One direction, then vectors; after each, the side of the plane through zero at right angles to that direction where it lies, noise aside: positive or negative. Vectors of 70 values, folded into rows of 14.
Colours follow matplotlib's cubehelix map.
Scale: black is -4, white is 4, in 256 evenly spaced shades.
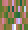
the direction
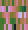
negative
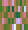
positive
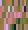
negative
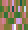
positive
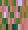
negative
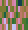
positive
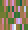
positive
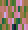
negative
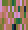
negative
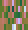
positive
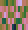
negative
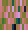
negative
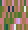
positive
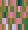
positive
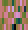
negative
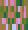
positive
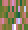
positive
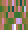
positive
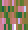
positive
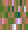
positive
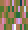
positive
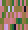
negative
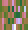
positive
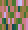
negative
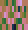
negative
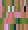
negative
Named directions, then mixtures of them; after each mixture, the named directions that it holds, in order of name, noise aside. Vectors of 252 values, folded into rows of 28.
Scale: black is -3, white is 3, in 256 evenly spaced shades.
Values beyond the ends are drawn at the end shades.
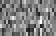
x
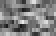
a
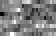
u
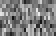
u, x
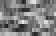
a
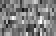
a, x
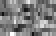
a, u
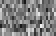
a, x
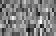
x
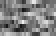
a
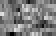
a, u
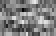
a, x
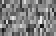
x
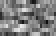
a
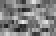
a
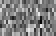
x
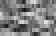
a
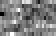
u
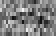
a, x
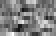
a, u
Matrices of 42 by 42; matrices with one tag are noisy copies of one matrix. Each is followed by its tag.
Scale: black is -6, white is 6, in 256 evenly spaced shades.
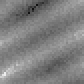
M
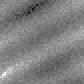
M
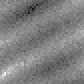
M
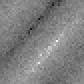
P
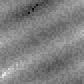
M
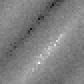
P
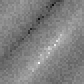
P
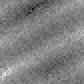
M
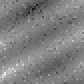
M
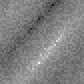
P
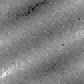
M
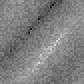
P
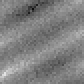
M
